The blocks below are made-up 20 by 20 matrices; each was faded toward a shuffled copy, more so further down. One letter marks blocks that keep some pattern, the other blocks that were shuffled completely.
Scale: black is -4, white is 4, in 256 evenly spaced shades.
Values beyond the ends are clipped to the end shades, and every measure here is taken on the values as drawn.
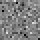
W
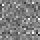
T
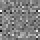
T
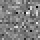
T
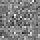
T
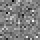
W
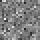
W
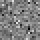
W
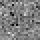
T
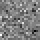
W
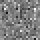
T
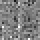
T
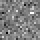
W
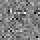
T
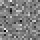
T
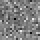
W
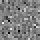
T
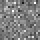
T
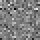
T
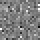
T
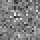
T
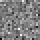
W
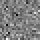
T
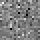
T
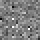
T
